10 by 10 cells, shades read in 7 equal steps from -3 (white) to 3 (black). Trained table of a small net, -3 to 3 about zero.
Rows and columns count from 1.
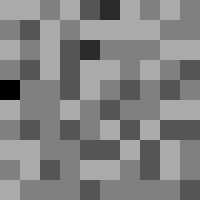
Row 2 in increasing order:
-1 -1 -1 -1 -1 0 0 0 0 1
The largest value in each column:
3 1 1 1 2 2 1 1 1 1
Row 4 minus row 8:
1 2 -1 1 -2 -2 1 -2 1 1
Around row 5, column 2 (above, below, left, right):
1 0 3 0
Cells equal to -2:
0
